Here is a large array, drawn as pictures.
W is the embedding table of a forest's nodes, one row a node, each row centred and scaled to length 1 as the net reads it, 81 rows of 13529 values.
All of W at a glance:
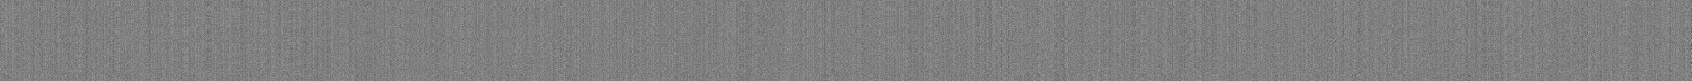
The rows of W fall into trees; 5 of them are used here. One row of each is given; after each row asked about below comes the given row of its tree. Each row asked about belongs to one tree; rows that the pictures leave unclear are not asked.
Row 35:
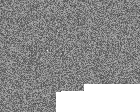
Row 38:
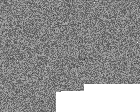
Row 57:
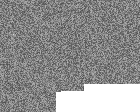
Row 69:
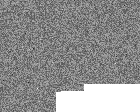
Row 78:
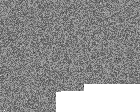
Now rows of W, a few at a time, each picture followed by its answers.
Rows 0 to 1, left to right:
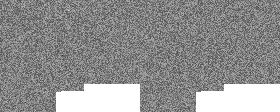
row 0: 35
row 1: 57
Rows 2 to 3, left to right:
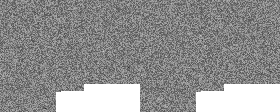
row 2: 57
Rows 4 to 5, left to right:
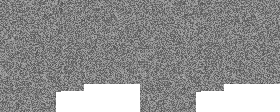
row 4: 57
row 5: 57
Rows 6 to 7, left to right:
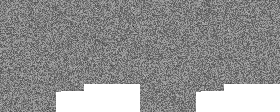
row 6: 78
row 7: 38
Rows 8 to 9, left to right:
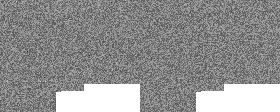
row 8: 35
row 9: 35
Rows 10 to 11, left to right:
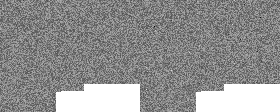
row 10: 35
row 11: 69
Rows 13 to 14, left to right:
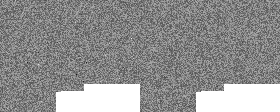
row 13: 69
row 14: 35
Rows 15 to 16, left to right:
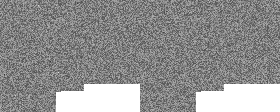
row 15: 57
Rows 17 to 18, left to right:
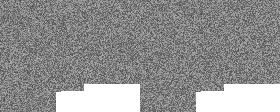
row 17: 35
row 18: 57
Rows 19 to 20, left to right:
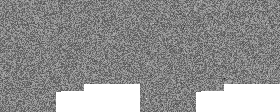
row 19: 57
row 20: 35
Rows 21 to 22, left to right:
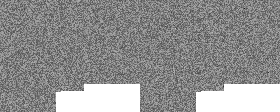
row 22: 35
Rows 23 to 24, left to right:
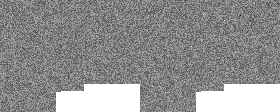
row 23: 57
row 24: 69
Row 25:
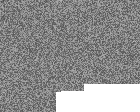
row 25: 35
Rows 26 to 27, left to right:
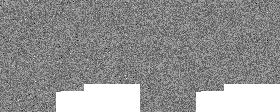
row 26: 69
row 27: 38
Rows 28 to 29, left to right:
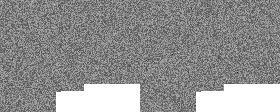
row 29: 38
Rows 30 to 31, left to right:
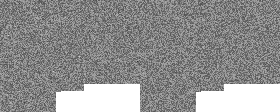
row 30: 57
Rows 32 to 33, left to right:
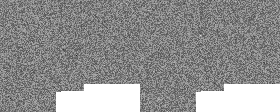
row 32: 57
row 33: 57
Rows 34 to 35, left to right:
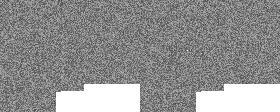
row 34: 57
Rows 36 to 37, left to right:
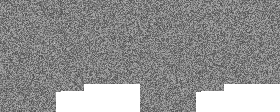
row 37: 35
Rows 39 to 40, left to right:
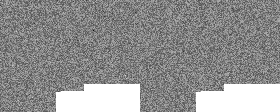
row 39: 69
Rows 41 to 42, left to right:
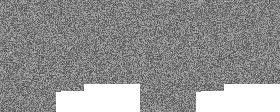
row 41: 57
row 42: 38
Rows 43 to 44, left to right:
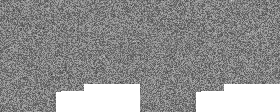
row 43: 35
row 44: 35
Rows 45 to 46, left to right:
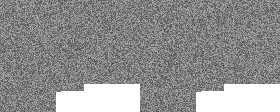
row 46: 35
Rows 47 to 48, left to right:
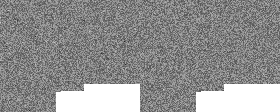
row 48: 57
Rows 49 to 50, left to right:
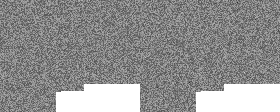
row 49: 57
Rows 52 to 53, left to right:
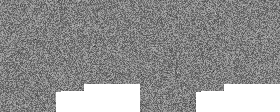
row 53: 35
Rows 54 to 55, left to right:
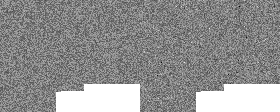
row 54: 69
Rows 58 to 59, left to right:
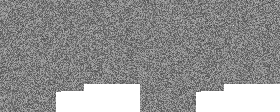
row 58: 78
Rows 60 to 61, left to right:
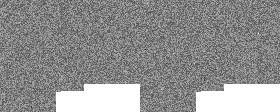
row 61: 69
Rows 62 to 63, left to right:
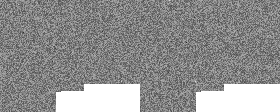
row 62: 57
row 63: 35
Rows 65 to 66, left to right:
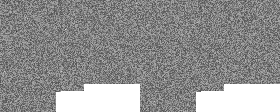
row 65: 57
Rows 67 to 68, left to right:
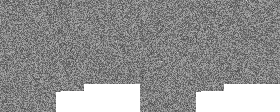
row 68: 78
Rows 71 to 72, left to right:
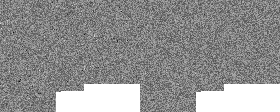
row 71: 38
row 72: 57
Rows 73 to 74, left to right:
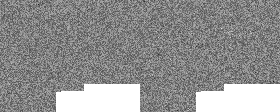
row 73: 35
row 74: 78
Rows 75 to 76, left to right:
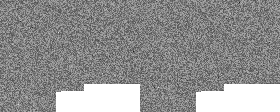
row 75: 78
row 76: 78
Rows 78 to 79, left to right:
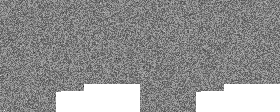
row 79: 57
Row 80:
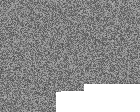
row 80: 78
